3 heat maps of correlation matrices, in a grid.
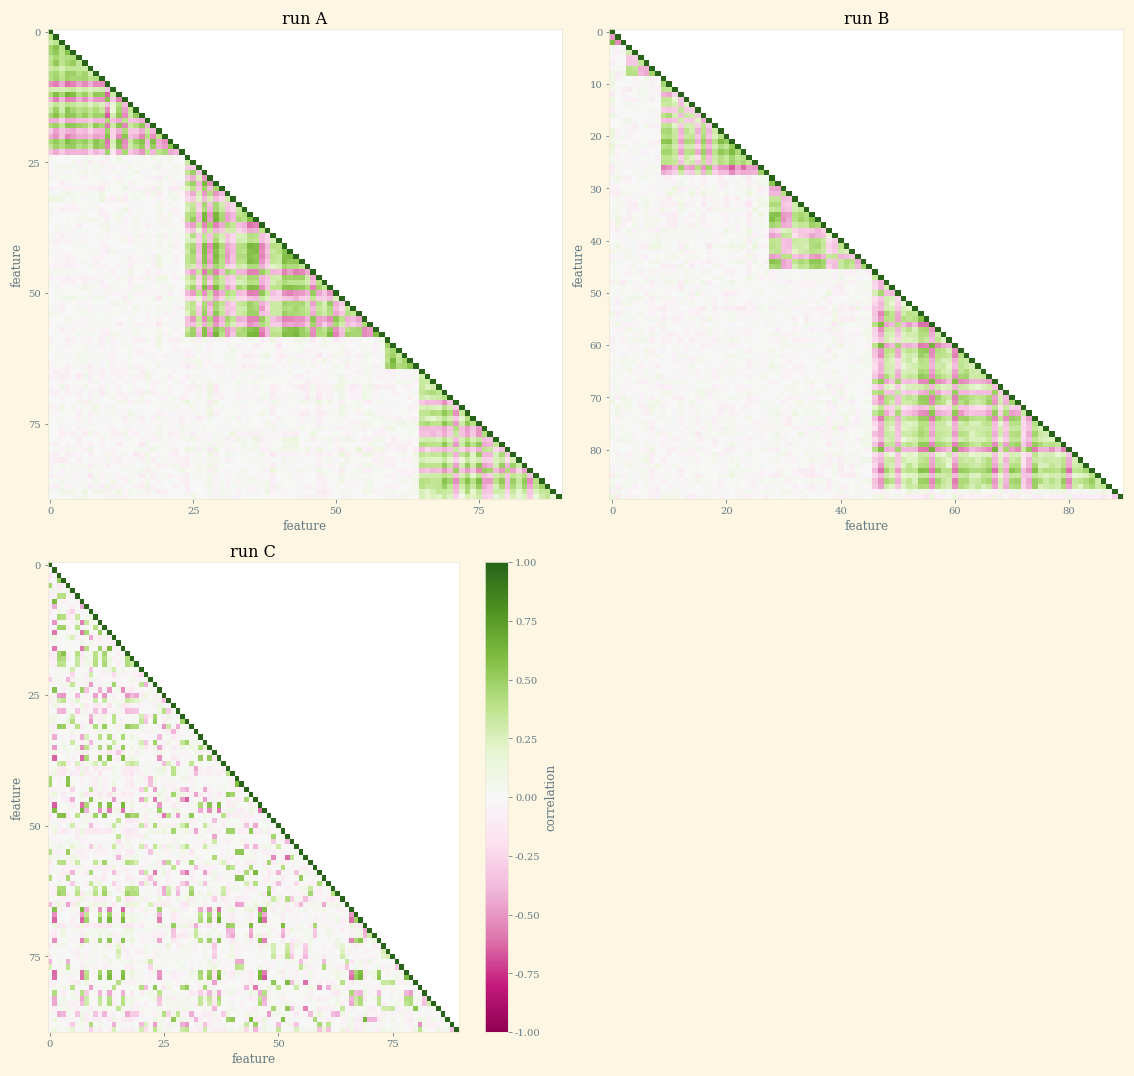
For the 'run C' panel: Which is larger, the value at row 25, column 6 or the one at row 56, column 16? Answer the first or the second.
the second
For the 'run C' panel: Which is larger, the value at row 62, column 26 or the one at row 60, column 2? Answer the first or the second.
the first
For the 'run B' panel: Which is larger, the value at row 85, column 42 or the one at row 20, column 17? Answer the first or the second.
the first
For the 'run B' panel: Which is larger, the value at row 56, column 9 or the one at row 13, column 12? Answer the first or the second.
the first
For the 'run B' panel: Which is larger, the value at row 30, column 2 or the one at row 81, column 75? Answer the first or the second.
the second
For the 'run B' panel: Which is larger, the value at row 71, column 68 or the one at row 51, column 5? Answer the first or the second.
the first
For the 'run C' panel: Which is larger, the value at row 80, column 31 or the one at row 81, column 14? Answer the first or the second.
the second
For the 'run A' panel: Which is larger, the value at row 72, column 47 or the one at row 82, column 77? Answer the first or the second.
the first
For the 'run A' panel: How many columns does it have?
90
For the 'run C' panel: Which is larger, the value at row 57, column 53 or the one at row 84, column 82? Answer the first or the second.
the first
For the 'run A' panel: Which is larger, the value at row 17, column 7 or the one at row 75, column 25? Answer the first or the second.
the second
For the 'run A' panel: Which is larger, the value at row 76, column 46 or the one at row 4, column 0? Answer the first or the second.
the second
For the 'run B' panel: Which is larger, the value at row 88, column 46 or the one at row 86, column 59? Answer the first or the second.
the second
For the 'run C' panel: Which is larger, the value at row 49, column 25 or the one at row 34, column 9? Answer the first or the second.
the first
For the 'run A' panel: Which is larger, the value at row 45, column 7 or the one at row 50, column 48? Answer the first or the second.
the first
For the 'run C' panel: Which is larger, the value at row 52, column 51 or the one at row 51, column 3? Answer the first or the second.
the first
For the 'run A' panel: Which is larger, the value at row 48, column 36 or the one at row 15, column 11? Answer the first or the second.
the first
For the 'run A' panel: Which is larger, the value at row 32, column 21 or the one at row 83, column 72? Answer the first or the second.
the second
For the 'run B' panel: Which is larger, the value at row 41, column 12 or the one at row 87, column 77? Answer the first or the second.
the second
